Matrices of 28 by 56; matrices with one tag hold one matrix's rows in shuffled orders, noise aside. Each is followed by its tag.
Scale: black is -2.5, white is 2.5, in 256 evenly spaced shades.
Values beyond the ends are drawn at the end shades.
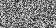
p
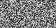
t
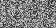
p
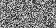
p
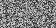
p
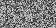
p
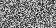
t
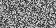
t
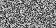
t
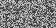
p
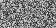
p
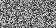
p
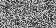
p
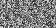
p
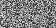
p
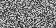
t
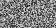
t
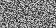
t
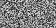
t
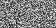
t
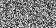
p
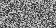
t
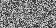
p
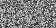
p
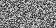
t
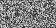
p
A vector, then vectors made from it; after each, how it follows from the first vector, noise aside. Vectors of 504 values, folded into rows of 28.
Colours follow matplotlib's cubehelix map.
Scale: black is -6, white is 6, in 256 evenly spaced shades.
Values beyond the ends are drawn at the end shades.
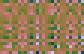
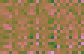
shrunk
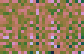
negated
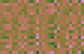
shrunk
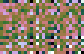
scaled up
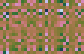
wrapped around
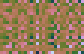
copied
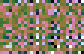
scaled up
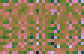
copied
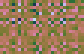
wrapped around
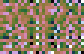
scaled up
